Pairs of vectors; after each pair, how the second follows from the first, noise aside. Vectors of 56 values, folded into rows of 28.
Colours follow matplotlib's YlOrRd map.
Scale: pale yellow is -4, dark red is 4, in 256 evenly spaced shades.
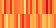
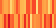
reversed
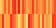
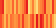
reversed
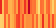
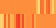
partly zeroed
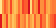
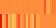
partly zeroed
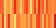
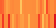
partly zeroed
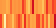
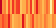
reversed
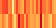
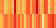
reversed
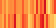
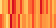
reversed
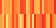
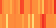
partly zeroed
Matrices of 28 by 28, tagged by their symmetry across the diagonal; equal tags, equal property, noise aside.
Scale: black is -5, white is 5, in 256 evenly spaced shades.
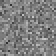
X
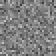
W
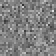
X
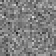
W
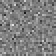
W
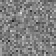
W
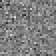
X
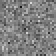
X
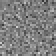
W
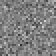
W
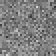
W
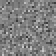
W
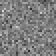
X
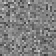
X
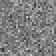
X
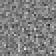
W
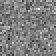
W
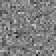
X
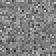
X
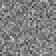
X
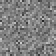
W
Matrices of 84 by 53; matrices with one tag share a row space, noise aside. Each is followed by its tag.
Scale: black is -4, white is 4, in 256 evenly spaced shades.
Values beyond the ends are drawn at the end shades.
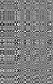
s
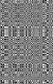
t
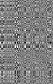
s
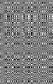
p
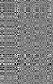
s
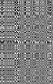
s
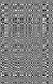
t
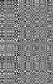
s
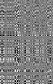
s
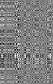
s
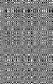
p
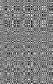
p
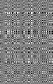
p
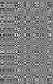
s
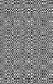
p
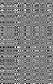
s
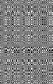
p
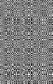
p
